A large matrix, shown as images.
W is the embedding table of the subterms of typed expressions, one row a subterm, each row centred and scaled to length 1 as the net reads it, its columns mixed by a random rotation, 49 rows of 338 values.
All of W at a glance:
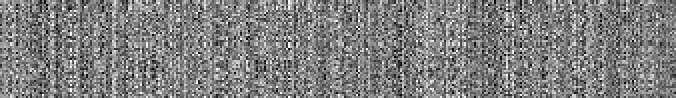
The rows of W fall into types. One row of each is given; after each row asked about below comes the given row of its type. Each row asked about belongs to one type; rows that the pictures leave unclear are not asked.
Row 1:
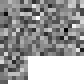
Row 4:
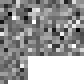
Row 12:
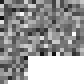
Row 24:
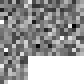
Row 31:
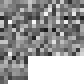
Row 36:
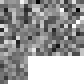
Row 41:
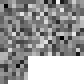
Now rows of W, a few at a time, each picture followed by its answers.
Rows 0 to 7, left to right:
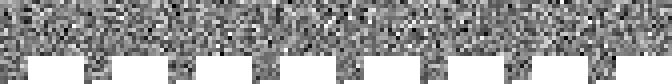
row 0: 1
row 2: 4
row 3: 36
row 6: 41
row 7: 31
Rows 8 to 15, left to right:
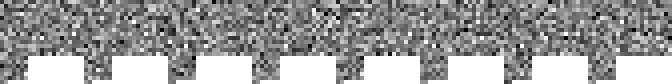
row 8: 12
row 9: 4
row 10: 41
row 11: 12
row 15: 4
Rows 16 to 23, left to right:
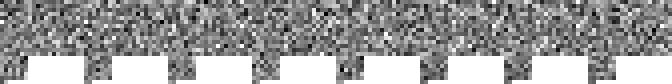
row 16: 24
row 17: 1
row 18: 36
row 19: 12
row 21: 36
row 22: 36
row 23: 1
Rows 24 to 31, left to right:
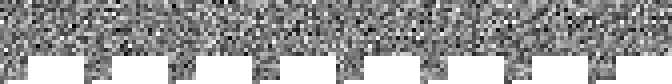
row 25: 12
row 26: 41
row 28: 12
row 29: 4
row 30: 31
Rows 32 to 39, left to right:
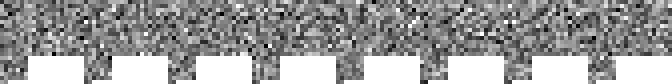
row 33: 31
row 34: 1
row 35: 31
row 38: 31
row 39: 1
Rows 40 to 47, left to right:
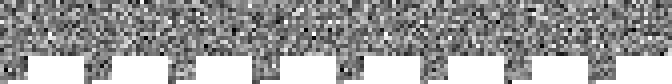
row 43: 31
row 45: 1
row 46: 4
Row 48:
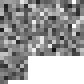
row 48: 36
